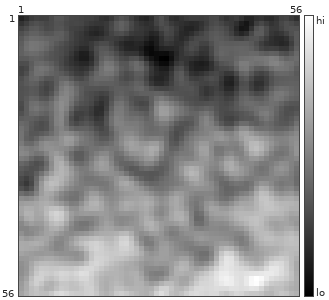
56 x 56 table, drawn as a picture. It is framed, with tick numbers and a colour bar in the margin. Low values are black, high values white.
Slope: up to the bottom. Ninth with the lowest average: top middle. Ninth with the highest average: bottom right. Grain: blotchy. Stripes: none. Lone odd cells: none.
